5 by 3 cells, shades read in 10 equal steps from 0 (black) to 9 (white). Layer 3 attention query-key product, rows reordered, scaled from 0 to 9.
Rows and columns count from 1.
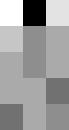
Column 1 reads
9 7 6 6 4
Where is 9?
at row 1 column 1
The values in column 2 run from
0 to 6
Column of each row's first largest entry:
1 1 1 1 2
